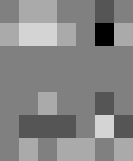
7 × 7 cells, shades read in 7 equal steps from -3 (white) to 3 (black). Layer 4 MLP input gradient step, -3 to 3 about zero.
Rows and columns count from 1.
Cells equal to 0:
29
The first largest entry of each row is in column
6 6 1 1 6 2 1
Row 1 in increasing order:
-1 -1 0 0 0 0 1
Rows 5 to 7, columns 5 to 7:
0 1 0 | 0 -2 1 | -1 0 -1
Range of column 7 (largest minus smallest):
2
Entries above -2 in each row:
7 5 7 7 7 6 7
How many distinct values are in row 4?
1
